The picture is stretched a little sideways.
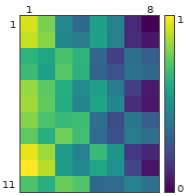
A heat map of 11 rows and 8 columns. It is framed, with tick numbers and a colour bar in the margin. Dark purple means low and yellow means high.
Roughest part: bottom middle. Grain: checkered. Calmest part: middle left. Slope: up to the left. Lone odd cells: none. Odd patch: calmer, in the middle left.
